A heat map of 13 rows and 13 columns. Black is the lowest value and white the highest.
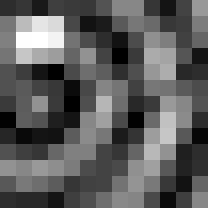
Odd patch: higher, in the top left. Calmest part: bottom middle. Odd rows or columns: none. Rings: centred on the middle left. Ninth with the highest average: top left. Slope: none.
